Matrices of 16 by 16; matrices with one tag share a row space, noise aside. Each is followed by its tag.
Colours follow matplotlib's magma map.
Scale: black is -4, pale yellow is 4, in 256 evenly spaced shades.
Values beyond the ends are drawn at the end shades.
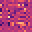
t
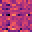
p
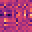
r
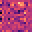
t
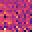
r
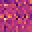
r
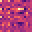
t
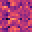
p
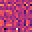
r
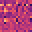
r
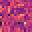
t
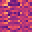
p
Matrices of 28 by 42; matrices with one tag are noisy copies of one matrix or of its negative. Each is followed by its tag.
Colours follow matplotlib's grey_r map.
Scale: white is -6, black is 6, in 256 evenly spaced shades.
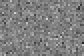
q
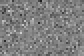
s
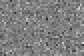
q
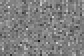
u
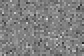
q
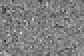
s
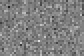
u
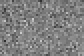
s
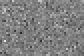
s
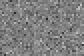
q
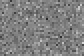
q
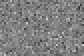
q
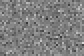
q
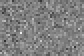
s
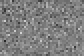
s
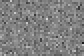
q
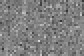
u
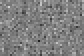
u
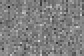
u
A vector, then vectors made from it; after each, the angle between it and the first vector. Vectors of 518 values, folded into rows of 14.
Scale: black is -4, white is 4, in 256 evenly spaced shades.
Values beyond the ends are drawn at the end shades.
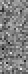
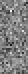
partly aligned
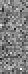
nearly parallel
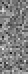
nearly opposite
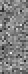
nearly parallel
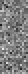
nearly opposite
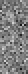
partly opposed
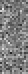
nearly opposite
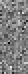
partly aligned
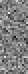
orthogonal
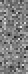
partly opposed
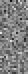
orthogonal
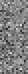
nearly parallel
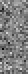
nearly parallel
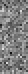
nearly opposite
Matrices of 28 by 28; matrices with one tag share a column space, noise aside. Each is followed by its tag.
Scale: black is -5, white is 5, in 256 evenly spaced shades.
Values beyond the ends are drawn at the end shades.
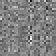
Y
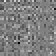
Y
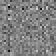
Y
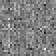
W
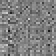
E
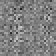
Y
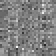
W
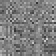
E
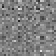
Y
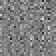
Y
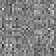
W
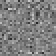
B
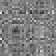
E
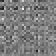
Y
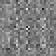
W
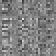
W
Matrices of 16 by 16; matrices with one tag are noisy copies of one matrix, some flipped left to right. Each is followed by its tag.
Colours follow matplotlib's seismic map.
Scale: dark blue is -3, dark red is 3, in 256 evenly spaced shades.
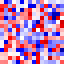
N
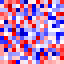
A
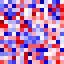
N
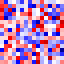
N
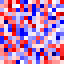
A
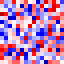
A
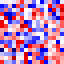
N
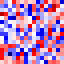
A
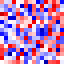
A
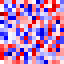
A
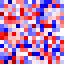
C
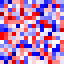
C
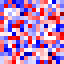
C
